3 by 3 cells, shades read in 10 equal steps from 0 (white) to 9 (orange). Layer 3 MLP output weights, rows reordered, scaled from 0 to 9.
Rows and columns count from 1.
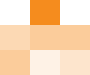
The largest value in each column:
4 9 4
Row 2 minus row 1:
3 -5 4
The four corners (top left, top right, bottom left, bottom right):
0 0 4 2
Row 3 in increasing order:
1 2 4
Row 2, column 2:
4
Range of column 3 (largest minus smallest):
4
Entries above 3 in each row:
1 2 1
